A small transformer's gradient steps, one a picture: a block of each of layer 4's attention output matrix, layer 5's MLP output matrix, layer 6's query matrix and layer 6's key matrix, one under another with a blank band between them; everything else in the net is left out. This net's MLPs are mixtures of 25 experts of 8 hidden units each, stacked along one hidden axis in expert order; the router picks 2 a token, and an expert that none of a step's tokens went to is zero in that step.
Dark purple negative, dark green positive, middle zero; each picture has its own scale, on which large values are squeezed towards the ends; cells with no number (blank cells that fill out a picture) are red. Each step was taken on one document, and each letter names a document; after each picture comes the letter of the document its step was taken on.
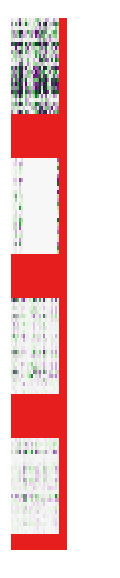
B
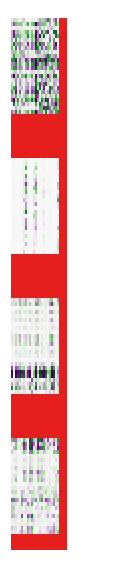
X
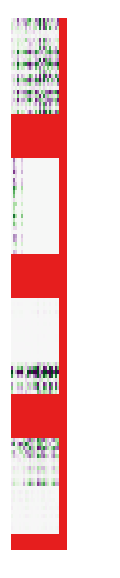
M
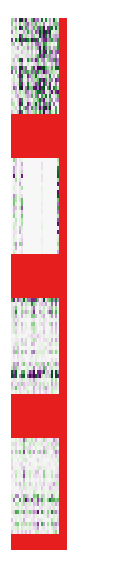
B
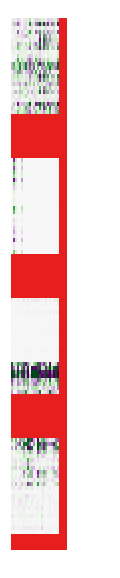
M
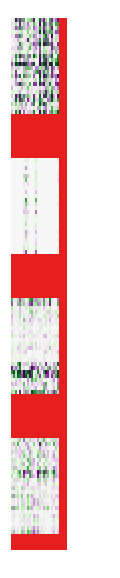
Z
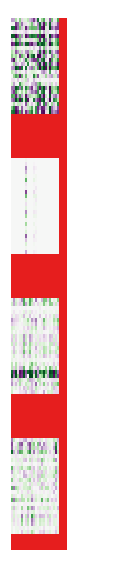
X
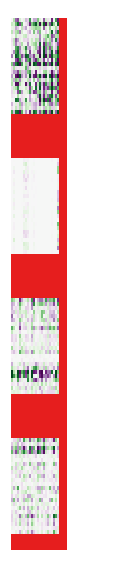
Z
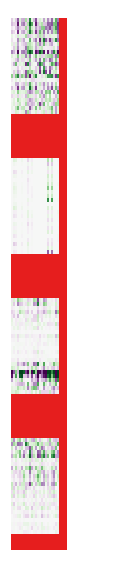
M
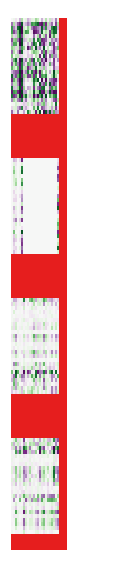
B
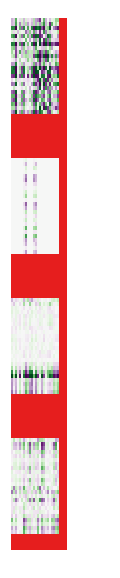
X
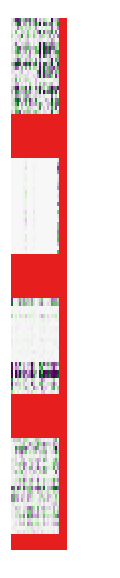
Z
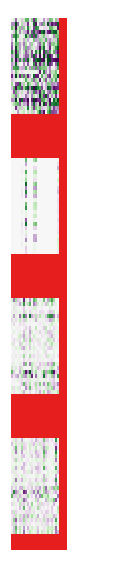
X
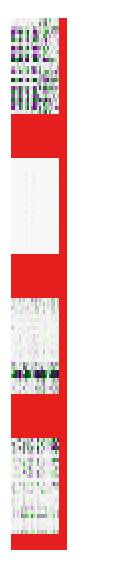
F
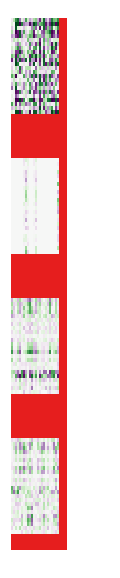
Z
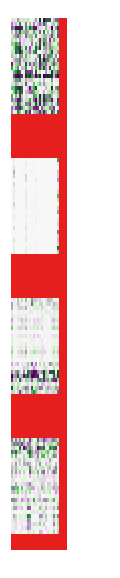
Z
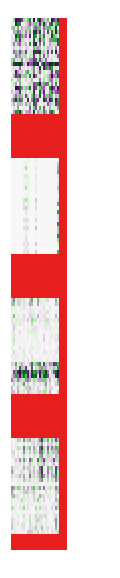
Z
